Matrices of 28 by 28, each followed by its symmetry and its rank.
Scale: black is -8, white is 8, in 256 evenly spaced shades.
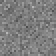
symmetric, full rank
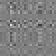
neither, rank two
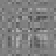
antisymmetric, rank two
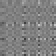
antisymmetric, rank two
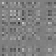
symmetric, rank three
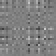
antisymmetric, rank two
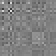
symmetric, rank three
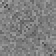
symmetric, full rank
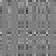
neither, rank two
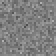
symmetric, full rank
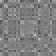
symmetric, rank three
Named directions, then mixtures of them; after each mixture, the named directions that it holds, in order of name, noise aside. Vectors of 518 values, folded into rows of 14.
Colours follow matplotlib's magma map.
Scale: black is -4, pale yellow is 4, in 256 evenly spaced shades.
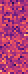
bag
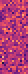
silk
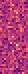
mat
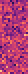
bag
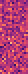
bag, mat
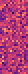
silk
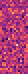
mat, silk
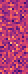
bag, mat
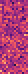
bag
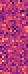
bag, silk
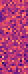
silk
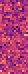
bag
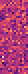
silk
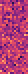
bag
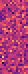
silk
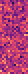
bag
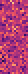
bag, silk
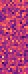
silk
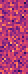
bag, mat
